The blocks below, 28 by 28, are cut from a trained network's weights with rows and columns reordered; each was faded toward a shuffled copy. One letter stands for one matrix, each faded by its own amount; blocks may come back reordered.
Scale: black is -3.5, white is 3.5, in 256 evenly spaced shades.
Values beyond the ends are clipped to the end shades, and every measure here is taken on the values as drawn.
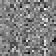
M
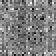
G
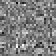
M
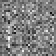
M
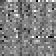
G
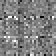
G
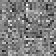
M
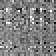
G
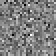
M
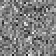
M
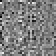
M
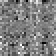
G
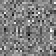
M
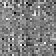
G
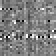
G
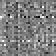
G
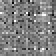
G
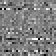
G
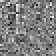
M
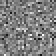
M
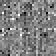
G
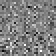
M
